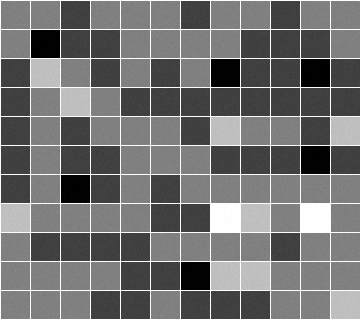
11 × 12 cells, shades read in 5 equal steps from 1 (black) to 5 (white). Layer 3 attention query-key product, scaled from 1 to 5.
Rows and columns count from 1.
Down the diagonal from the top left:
3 1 3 3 3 3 3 5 3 3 3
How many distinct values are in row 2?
3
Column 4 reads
3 2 2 3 3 2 2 3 2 3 2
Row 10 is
3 3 3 3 2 2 1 4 4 3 3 3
